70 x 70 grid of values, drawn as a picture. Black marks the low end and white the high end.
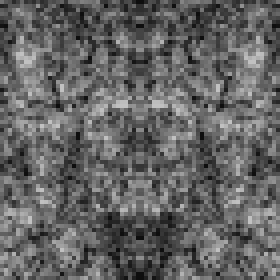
The left and right halves mirror each other. No overall slope runs across the table. There are no regular stripes. The histogram is bell-shaped. No row or column stands out. The texture is blotchy.
